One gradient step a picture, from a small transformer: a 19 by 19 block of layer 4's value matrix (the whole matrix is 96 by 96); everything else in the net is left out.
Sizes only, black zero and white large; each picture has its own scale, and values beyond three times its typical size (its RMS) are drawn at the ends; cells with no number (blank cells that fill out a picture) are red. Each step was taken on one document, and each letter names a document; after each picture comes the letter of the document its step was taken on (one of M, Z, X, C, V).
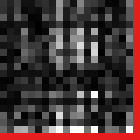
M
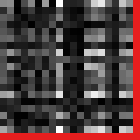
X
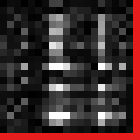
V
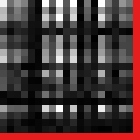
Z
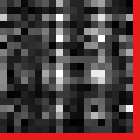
X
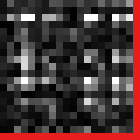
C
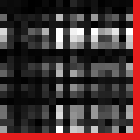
M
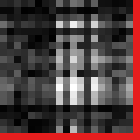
M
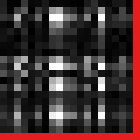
V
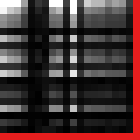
Z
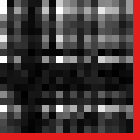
Z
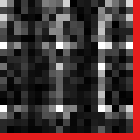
Z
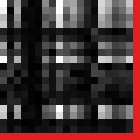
Z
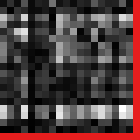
X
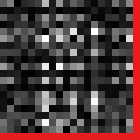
M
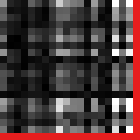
C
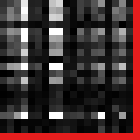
V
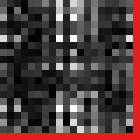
M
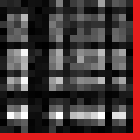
X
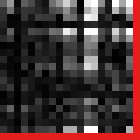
C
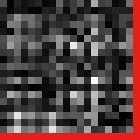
M
